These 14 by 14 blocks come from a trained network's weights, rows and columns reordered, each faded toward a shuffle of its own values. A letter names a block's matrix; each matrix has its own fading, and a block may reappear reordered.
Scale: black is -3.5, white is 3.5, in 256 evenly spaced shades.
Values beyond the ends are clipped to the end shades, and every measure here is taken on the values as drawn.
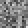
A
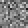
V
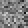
V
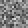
V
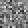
V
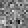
A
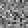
V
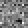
A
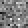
A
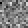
V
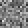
A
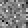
V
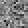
V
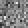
V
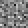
A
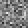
V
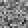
V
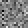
V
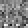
A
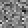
V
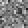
V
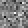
V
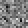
A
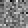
A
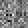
A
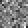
V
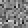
A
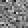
V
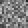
V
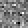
A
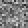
V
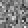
V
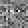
A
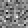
V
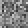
A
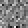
A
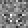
A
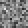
V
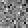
V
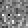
A
